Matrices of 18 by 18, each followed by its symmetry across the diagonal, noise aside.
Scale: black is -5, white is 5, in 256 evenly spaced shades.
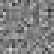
antisymmetric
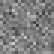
antisymmetric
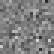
antisymmetric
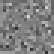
antisymmetric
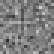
antisymmetric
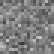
neither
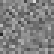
antisymmetric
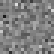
antisymmetric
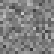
neither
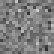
neither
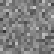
neither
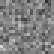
antisymmetric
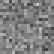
neither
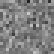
neither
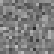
neither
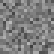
neither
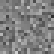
antisymmetric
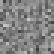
neither
